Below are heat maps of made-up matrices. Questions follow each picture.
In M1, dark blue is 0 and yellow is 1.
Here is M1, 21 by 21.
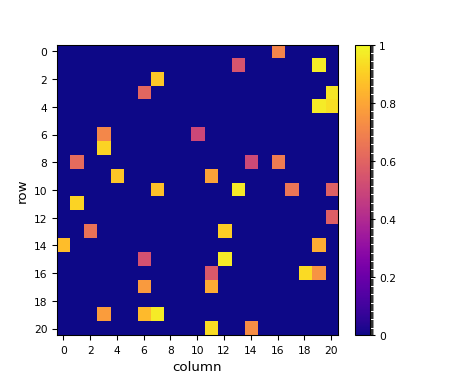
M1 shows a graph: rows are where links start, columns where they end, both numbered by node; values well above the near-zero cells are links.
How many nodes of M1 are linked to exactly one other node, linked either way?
1
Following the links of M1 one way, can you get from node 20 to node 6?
yes
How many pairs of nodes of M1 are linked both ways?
1
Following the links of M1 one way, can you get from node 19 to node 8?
no
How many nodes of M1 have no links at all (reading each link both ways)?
1
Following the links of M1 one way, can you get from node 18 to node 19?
no
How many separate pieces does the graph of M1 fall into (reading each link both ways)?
2
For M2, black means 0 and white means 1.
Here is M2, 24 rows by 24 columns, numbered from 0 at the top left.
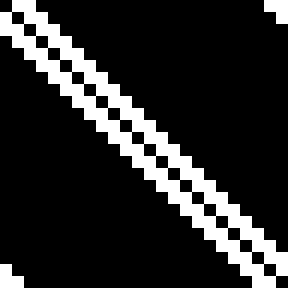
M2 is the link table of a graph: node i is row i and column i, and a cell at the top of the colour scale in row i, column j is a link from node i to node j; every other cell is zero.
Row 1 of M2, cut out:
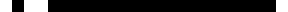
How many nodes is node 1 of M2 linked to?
4
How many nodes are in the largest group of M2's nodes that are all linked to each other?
3
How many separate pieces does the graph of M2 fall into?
1
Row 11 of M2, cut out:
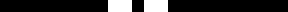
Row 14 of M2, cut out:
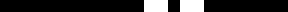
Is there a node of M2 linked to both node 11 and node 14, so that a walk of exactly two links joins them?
yes
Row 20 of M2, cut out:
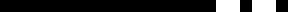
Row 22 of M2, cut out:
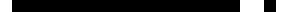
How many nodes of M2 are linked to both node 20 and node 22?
1
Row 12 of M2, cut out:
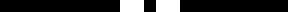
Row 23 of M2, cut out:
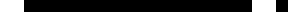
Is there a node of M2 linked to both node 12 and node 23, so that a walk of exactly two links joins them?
no
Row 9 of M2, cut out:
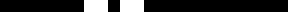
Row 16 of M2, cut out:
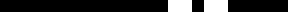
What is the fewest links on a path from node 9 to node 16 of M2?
4
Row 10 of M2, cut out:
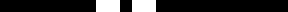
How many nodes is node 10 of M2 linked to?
4
